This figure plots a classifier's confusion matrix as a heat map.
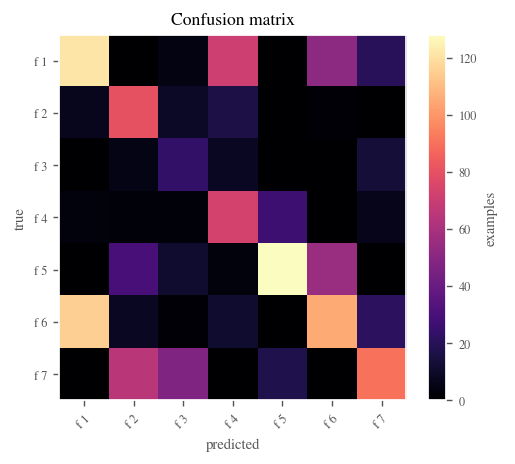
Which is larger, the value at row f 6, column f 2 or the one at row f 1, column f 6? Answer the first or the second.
the second
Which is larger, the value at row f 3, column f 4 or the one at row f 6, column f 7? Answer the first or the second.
the second
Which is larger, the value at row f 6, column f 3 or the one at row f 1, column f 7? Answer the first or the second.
the second
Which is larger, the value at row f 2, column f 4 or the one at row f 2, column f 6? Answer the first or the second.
the first
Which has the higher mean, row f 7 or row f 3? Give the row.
f 7
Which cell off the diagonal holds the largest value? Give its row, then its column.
f 6, f 1
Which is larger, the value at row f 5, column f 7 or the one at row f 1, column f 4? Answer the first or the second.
the second
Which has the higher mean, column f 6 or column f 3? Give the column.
f 6
